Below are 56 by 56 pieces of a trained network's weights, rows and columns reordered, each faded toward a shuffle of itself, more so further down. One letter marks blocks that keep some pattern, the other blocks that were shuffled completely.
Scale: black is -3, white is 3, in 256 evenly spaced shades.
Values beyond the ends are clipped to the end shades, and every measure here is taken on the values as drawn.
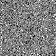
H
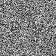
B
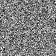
B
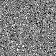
B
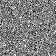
B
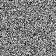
B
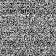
H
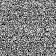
H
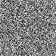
B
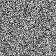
B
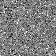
B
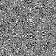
H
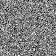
B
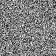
B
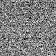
H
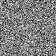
B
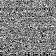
H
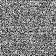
H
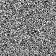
B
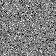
B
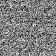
H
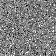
B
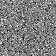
B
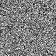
B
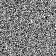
B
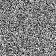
B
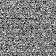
H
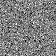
B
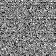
H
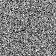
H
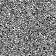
B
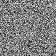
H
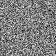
B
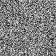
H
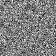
B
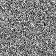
B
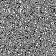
H
